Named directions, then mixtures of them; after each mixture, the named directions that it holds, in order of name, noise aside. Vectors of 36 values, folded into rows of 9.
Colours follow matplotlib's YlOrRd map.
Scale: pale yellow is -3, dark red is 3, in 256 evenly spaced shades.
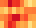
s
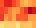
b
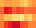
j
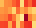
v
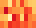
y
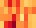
j, s, v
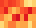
b, s, y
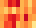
s, v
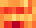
j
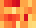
b, s, v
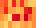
b, j, y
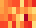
v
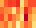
b, v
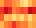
b, j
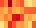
s, v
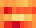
j
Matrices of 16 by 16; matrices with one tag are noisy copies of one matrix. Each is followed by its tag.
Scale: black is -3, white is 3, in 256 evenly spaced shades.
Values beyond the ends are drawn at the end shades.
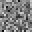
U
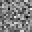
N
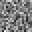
U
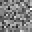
N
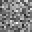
N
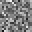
U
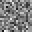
U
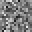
U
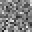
U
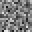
U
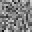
U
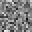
U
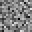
N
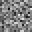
N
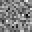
N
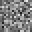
N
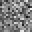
N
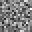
N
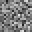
N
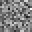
N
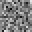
U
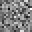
N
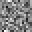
U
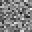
N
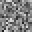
U
